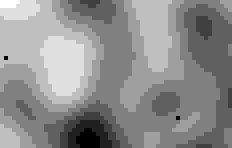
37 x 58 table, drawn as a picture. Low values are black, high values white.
The ninth with the lowest average is the bottom middle. There is an overall slope up to the top left. There are two isolated cells, each far lower than the cells round it. No single row or column stands out from its neighbours.
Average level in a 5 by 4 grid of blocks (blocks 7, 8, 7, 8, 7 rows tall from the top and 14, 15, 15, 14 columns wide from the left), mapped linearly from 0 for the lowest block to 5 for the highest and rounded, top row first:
5 2 4 2 / 5 4 4 2 / 4 4 3 2 / 3 3 3 2 / 3 0 3 2
